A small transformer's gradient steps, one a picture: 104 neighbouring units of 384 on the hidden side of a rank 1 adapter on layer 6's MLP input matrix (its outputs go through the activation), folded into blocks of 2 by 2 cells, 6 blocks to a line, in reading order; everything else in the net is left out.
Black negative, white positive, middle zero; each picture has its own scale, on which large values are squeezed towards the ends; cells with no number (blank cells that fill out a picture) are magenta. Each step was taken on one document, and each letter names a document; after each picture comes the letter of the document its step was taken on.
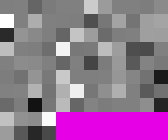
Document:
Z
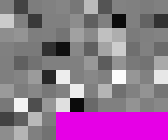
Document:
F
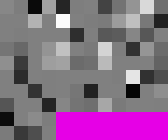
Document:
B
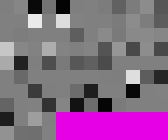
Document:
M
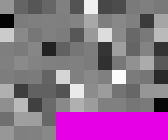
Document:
F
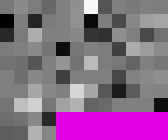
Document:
Z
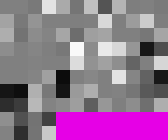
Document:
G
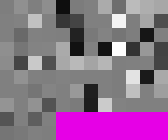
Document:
B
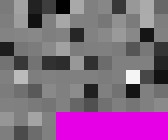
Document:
M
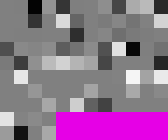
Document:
M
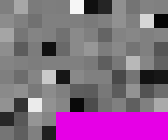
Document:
F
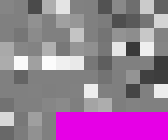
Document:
M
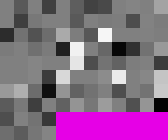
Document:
G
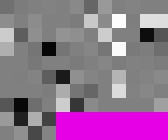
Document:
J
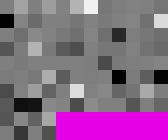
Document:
F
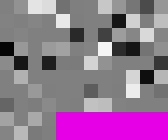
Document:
B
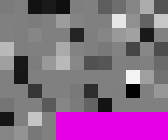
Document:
M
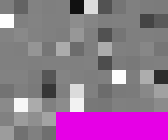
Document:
F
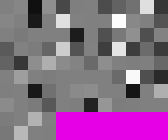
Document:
B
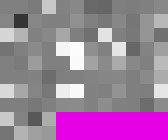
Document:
G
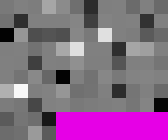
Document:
G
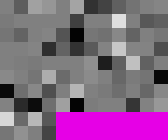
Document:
F
